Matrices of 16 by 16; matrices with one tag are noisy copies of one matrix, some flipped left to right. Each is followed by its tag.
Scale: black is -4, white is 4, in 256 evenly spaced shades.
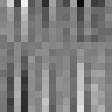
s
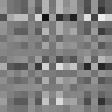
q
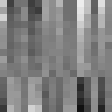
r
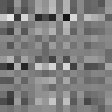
q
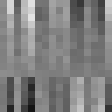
r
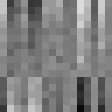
r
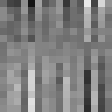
s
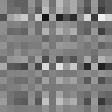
q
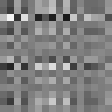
q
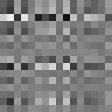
q
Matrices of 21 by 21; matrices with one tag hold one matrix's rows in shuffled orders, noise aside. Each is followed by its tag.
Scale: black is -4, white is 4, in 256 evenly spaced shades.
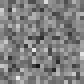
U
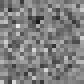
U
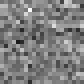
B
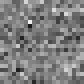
B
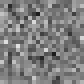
U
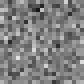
U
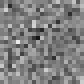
U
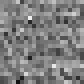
B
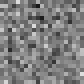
U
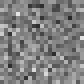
U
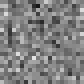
U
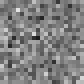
U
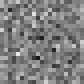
U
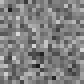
U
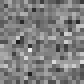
B
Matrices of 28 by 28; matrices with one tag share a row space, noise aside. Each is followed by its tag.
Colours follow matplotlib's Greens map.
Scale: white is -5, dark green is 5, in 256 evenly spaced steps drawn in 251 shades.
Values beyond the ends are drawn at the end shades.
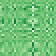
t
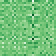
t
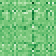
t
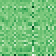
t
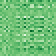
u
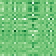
t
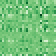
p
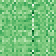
t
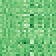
u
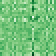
t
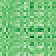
u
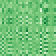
p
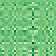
t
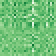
t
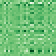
u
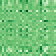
p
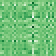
t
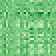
u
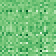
p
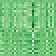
t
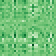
t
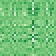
t
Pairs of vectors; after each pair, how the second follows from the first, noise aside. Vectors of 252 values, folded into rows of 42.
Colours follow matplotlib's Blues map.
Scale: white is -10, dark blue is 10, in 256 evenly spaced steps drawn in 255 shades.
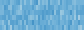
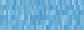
reversed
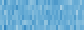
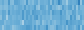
reversed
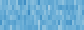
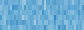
reversed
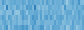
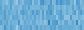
reversed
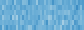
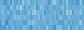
reversed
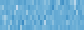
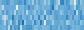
scaled up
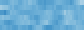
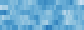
scaled up
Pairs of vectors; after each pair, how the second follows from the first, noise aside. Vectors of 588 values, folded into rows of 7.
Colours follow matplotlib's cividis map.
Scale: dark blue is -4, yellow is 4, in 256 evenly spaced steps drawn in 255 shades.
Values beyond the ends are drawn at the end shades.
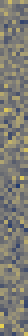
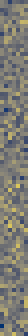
negated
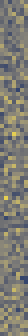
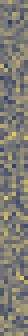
sign-scrambled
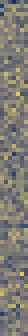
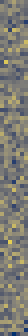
reversed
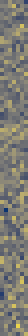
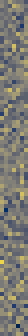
sign-scrambled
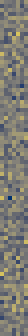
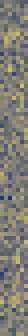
sign-scrambled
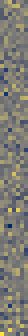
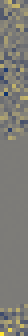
partly zeroed
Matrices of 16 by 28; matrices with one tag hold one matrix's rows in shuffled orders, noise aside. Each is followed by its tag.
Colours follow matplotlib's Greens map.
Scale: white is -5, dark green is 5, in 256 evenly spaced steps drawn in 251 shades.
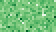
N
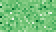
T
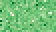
T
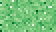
T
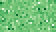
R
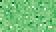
T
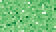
N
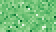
N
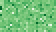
T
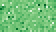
R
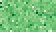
T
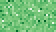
R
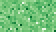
N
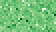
N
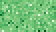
R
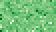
T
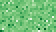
R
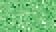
N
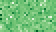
T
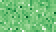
N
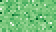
T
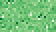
R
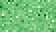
R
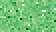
N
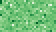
T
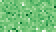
N
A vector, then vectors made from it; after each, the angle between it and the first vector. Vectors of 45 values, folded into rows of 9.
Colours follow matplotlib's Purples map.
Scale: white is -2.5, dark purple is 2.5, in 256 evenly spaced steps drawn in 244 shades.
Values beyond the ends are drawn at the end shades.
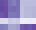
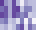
partly aligned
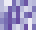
orthogonal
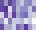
partly aligned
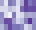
partly opposed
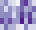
partly opposed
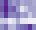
nearly parallel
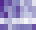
nearly parallel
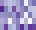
partly aligned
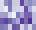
partly opposed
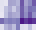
nearly opposite
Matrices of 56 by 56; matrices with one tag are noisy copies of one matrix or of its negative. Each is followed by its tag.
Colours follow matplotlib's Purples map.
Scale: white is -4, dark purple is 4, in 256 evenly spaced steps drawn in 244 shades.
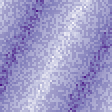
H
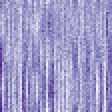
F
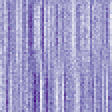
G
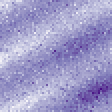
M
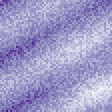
M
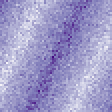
H
